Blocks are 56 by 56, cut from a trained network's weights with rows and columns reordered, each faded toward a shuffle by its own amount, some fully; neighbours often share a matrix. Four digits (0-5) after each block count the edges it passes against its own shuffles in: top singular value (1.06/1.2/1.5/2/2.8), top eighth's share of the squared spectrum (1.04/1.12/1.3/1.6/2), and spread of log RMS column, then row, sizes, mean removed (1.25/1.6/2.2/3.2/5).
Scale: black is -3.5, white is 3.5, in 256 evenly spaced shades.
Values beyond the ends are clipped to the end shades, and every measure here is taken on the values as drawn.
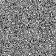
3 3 1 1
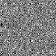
3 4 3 2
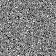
0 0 0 0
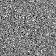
2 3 1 1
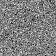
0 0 0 0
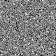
1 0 0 0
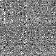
2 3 2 0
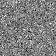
0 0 0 0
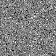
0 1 0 0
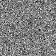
0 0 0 0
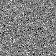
0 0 0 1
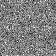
2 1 0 0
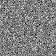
1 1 0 0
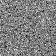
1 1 0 0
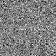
2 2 0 1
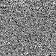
2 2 0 1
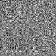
3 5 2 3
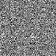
2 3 2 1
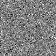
1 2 0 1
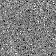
0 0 0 1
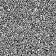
2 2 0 1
